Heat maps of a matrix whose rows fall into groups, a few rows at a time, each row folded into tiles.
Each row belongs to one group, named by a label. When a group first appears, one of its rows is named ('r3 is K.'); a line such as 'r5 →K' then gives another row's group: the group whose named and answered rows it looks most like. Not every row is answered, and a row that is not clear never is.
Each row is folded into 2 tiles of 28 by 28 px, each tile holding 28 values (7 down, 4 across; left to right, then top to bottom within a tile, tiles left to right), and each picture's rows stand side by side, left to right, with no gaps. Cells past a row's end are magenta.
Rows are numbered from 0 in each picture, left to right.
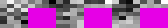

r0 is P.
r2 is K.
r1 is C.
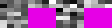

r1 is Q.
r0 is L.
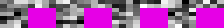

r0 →P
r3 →K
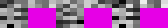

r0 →L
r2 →L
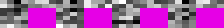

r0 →K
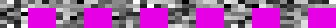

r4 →Q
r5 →C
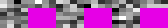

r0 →K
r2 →Q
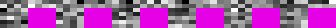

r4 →P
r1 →C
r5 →C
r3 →K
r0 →Q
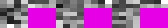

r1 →L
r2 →C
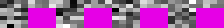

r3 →P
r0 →L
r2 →Q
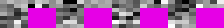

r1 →K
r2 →L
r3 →K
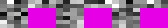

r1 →C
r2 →K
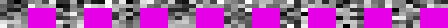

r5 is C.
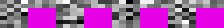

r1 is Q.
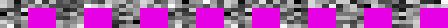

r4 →K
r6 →Q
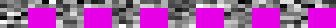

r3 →C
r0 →L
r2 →C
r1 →C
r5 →Q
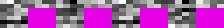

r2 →Q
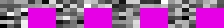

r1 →Q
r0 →C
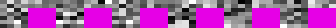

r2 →P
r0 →P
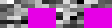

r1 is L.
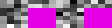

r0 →C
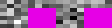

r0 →P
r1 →P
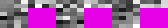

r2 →C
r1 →Q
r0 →P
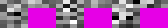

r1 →P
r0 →Q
